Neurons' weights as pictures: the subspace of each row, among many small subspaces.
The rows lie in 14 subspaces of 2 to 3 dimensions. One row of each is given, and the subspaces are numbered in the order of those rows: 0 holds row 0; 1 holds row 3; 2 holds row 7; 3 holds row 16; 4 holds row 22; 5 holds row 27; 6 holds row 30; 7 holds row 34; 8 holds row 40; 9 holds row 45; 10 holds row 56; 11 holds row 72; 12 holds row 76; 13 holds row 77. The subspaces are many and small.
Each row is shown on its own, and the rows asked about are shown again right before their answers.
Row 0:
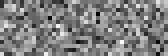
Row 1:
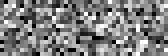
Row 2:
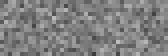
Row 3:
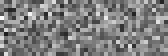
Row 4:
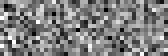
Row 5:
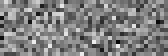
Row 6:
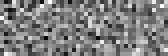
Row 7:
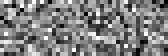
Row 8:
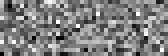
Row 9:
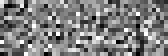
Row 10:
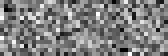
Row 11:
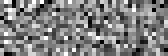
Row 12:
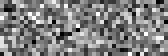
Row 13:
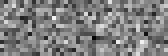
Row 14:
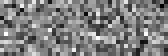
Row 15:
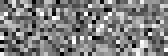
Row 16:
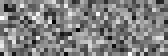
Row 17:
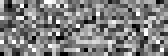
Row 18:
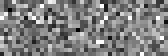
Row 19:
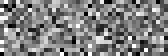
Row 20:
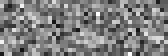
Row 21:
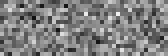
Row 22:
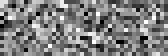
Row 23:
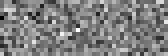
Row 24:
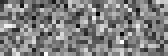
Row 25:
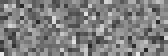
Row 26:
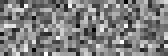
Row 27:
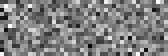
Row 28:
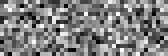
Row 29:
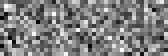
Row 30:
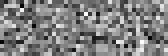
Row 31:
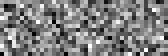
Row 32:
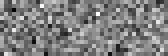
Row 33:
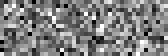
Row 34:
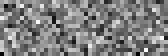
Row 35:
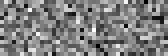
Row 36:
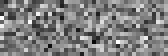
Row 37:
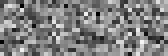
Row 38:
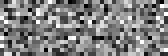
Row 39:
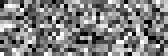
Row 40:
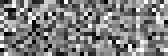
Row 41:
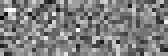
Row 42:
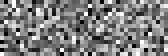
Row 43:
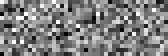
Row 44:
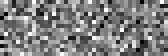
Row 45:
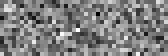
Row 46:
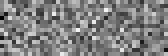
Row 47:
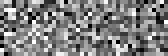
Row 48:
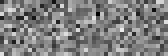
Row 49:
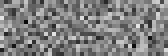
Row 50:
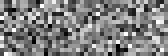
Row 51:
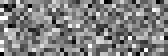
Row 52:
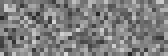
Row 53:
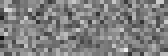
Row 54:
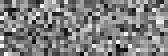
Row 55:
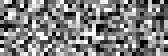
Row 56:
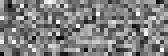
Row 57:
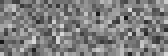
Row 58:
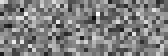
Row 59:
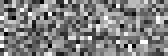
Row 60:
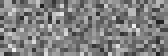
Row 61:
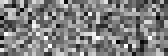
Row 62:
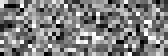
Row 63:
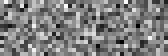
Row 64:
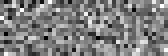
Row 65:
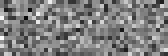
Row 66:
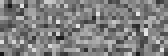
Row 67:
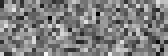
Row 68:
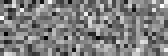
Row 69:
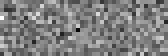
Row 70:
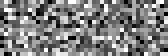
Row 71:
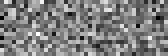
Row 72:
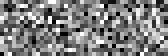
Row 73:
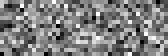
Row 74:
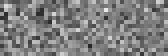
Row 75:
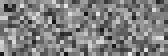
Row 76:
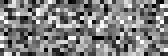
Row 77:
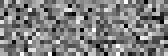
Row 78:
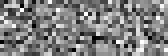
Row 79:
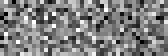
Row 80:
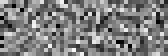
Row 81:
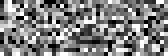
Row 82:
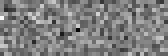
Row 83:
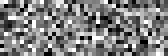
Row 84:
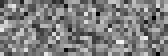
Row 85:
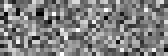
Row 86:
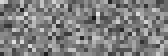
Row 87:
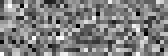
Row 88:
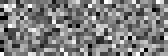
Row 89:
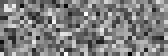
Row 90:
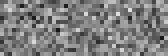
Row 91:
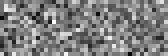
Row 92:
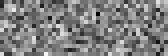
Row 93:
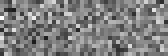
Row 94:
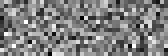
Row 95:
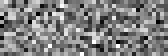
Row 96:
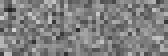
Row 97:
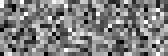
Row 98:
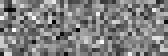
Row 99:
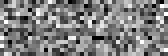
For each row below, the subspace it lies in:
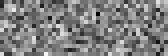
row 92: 0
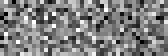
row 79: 11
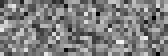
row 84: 4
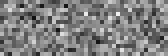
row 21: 11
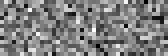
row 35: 13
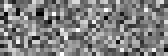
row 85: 5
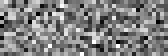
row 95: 4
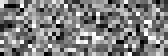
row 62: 8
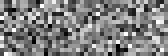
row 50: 0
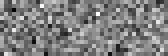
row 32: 0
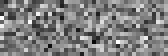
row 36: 4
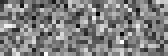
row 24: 13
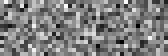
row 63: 13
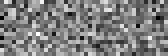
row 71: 13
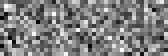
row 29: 7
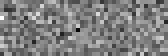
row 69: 9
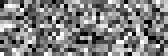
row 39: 8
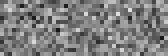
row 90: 11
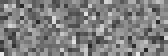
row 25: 7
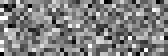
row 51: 5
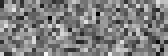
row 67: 0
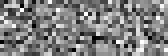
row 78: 6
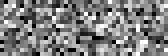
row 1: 9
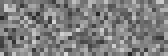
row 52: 3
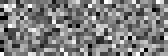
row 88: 5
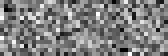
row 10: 12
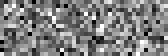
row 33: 3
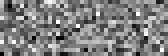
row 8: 10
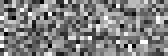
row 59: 1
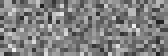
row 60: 4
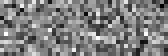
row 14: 2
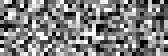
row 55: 13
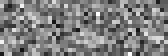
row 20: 6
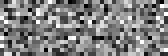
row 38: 12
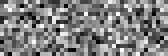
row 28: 11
